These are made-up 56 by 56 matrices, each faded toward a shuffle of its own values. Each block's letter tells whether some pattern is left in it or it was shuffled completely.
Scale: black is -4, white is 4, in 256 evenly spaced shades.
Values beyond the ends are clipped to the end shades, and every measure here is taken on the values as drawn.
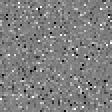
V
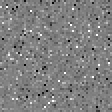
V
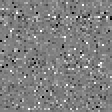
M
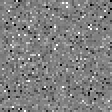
V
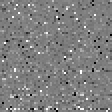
M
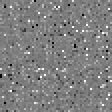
V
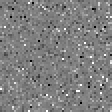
V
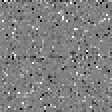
M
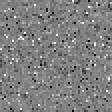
V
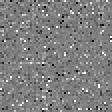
M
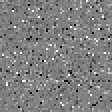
M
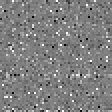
M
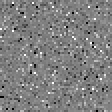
V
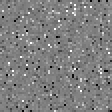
V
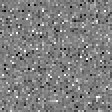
V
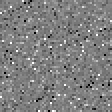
V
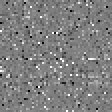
M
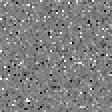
V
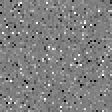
V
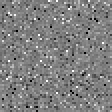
M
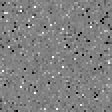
V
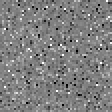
V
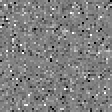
M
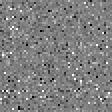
M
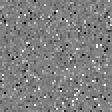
V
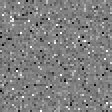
V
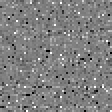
M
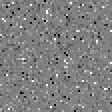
V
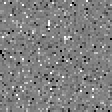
V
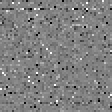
M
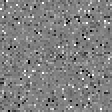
M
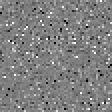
M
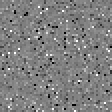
V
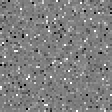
V
